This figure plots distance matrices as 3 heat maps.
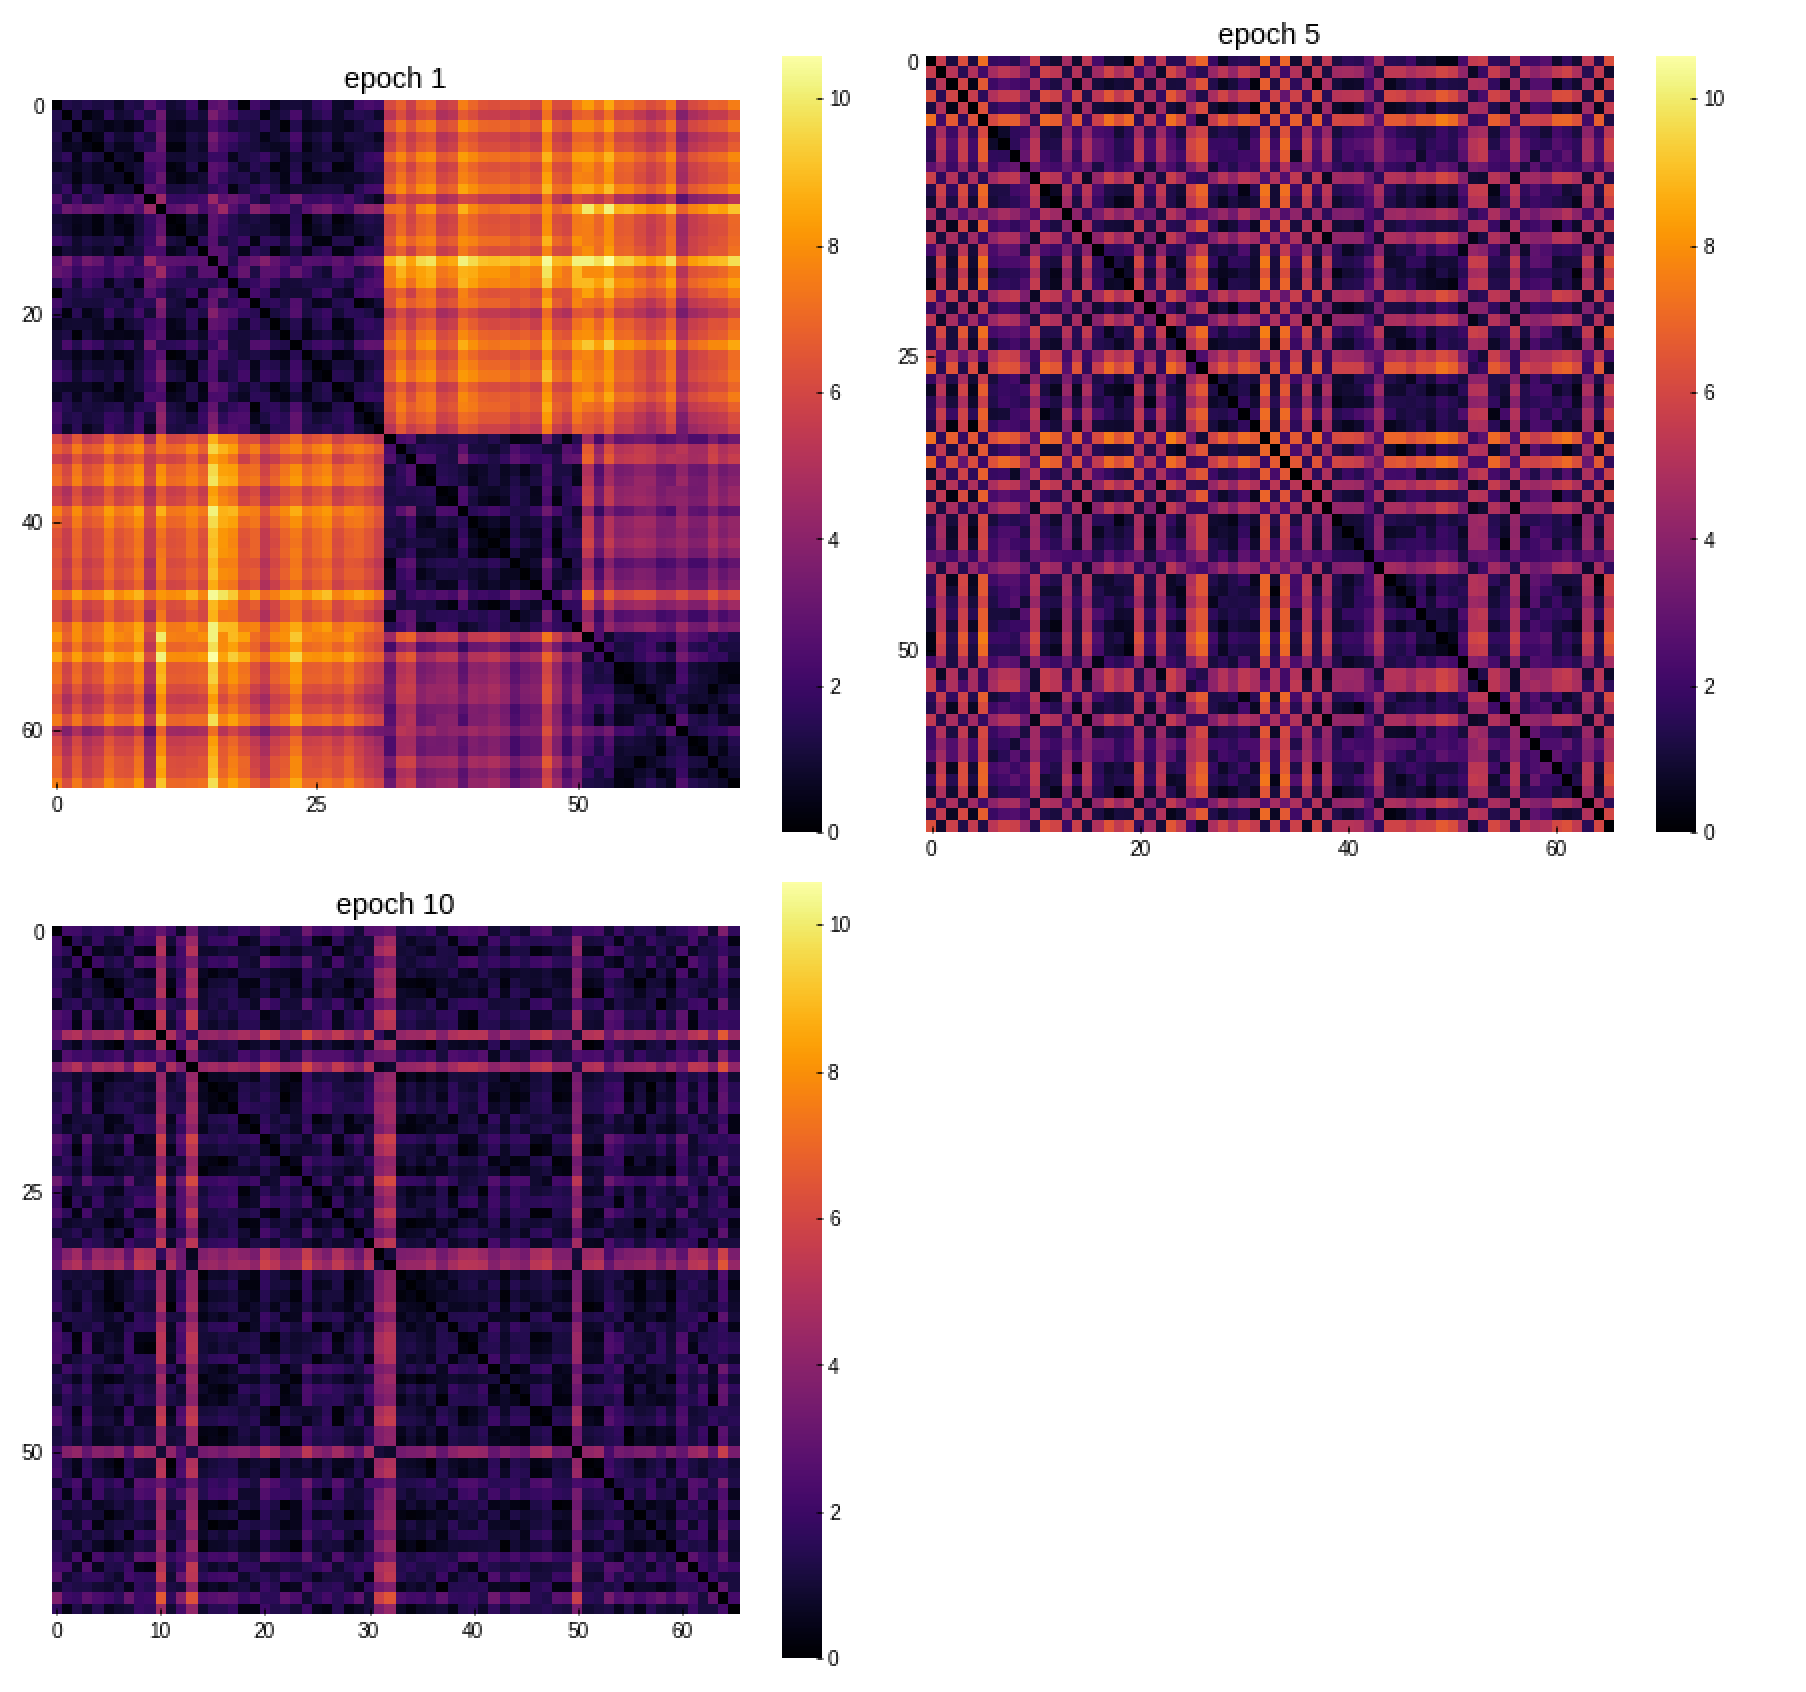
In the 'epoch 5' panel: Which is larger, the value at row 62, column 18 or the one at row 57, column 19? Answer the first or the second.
the second
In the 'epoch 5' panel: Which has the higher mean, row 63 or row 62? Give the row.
63
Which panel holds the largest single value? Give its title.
epoch 1
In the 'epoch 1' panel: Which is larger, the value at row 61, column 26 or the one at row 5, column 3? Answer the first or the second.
the first
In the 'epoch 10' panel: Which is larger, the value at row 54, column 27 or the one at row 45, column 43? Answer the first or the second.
the first
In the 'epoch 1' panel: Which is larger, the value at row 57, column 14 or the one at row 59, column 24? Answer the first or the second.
the second
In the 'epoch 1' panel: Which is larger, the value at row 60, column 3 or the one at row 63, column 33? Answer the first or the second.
the second
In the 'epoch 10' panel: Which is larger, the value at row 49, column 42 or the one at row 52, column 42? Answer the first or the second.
the second
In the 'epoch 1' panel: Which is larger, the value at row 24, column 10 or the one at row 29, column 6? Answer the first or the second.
the first
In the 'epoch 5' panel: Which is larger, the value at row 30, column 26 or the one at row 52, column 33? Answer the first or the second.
the first
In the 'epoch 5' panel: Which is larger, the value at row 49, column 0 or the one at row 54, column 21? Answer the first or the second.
the second
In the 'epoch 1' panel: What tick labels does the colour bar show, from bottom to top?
0, 2, 4, 6, 8, 10
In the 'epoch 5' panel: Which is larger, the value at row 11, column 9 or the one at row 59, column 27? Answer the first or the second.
the first
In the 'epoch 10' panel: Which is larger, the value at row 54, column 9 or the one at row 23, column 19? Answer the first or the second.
the first
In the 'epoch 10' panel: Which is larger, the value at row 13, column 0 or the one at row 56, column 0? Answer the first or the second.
the first
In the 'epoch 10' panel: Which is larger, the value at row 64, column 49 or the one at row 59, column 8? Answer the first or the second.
the first
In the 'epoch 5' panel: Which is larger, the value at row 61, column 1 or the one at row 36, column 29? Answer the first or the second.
the first
